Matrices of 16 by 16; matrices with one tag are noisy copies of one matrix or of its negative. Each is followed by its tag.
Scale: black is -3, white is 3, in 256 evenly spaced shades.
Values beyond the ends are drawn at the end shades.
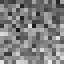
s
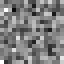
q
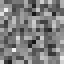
q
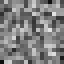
q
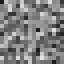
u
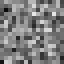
q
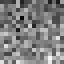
s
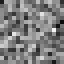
u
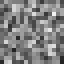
q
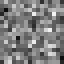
q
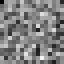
u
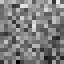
s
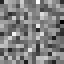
u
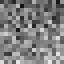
s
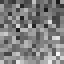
s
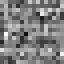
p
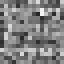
p
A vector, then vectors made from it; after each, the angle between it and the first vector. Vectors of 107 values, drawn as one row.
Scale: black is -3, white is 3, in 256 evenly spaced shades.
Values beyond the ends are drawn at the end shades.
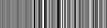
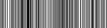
orthogonal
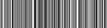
partly aligned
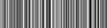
partly opposed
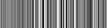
nearly opposite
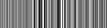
nearly parallel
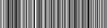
partly aligned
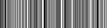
partly aligned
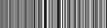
nearly parallel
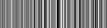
nearly parallel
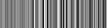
nearly opposite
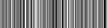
orthogonal
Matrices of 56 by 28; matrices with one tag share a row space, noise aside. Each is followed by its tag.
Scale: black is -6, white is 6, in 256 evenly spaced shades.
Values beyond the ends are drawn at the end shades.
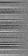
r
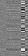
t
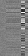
t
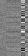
t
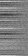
r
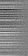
r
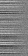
r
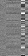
t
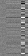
t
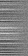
r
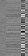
t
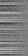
r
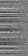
r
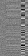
t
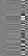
t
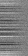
r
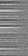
r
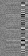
t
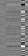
t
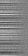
r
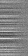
r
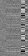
t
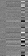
t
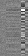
t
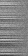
r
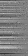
r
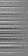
r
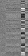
t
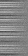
r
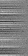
r
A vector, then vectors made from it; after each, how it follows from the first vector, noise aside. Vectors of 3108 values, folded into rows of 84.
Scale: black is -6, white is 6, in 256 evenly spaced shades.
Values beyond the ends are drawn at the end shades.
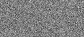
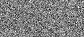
scaled up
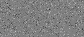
partly zeroed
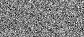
scaled up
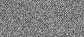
wrapped around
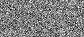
scaled up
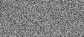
wrapped around
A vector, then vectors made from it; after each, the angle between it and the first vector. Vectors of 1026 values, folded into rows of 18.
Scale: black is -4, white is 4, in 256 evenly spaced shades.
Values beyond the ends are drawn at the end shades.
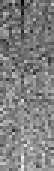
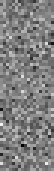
orthogonal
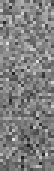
partly opposed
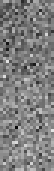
partly aligned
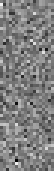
orthogonal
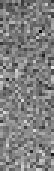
partly aligned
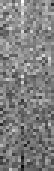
nearly opposite
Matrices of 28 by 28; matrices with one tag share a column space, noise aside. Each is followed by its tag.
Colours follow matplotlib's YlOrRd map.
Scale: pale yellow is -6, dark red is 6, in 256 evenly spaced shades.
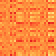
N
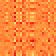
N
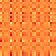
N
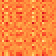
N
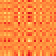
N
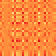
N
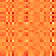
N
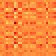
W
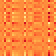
N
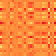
W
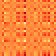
N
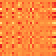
W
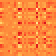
W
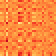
N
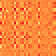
W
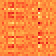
W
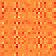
W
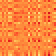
N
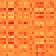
W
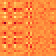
W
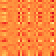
N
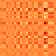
W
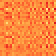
W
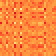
W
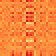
N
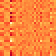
N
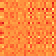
W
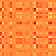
W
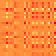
W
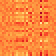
N
